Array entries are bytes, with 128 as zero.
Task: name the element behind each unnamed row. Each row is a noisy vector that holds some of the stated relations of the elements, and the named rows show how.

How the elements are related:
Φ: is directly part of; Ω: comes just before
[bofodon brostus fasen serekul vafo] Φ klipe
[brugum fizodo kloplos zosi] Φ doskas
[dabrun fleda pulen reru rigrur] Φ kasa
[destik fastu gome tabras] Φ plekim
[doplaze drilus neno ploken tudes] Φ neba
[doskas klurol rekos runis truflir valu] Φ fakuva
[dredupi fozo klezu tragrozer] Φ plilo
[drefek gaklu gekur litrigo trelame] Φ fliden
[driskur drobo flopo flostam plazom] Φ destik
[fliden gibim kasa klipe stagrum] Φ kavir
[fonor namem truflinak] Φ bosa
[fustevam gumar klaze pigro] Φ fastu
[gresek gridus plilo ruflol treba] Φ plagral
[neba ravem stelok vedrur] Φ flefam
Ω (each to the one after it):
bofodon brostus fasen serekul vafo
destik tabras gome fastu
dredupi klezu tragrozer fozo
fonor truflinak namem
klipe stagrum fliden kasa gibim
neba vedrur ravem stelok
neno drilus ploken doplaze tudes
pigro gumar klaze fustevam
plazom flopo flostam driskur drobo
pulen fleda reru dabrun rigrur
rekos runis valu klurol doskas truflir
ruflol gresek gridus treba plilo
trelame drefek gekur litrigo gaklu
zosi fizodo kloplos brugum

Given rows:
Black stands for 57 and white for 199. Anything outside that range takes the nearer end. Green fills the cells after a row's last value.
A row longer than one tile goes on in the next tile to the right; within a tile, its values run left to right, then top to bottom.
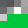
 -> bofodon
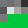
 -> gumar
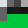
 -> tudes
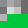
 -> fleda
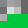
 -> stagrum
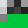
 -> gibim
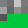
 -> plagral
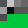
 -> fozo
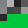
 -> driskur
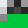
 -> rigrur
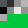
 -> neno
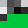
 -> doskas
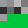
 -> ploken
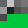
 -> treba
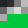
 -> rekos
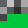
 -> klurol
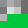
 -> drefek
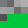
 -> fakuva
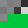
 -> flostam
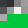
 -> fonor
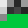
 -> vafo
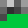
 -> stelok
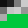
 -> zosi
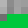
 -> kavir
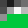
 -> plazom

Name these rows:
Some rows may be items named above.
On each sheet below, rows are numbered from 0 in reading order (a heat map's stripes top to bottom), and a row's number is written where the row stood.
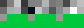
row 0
klezu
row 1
drilus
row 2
klipe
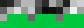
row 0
rekos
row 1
truflir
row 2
neba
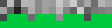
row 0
brugum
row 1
kavir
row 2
fliden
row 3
flefam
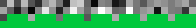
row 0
brugum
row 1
neno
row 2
neba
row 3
destik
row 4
dredupi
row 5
kloplos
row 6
namem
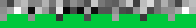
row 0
klipe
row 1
drilus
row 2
plilo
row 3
fozo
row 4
tragrozer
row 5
kasa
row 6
klipe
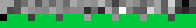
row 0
fastu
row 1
plekim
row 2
bosa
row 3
ploken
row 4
fizodo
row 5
truflinak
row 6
drobo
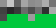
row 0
doplaze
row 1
ravem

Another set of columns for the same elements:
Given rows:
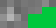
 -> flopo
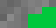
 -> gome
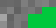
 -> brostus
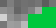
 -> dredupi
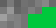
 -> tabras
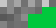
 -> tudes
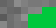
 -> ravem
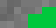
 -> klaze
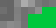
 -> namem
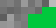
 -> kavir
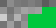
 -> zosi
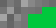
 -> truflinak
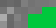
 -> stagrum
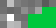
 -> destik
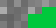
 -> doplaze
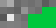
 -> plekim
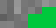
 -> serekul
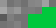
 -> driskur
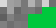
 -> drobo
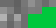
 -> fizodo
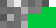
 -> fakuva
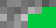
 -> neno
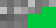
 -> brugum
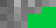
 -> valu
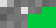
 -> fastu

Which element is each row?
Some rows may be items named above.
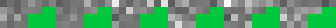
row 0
fizodo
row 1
kloplos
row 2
kasa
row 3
klipe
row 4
plilo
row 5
zosi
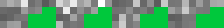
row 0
bosa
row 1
truflir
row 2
fliden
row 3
klurol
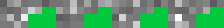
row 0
neba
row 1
klurol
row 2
plagral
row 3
destik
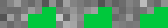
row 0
flefam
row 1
fonor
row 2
kloplos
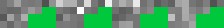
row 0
flefam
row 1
doskas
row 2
bosa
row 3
rekos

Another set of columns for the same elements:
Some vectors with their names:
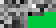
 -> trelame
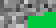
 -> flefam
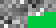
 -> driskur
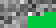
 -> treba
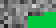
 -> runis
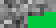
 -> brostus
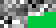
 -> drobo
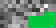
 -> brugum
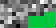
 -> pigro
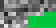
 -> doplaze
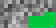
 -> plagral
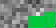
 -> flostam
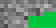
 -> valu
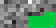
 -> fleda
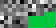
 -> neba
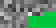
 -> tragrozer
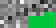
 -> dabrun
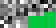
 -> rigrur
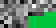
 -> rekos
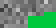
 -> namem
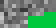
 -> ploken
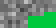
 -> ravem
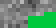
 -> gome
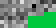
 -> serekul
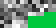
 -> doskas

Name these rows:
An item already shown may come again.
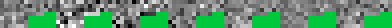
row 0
flefam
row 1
tudes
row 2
rekos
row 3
fizodo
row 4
fakuva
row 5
valu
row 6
bosa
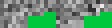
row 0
plagral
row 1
klurol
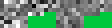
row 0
plilo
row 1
truflinak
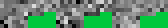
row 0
fizodo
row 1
fonor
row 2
fakuva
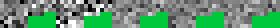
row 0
zosi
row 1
truflir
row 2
plekim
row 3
kloplos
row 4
kavir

